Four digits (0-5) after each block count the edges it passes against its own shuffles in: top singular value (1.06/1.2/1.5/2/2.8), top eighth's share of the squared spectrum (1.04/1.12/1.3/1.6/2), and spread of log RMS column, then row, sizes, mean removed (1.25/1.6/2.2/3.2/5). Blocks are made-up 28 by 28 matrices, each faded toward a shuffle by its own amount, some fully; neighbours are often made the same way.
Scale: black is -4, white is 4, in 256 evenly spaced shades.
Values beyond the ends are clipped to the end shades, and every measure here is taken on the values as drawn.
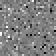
0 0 0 0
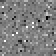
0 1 0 0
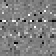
3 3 0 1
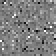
1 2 0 1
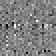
3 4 1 1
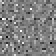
2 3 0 1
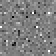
1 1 0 1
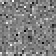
0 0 0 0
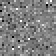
0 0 0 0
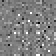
3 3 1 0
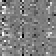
3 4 2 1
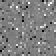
1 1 0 0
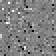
2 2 1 0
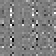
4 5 3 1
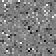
0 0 0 0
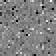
0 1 0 0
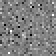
2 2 1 0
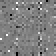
3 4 1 0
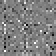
3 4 1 1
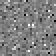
0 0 0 0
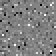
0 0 0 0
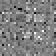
3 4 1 2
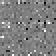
3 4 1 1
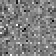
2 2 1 0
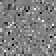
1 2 0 0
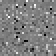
0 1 1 0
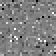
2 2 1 1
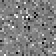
0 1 0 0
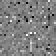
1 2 0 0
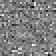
0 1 0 0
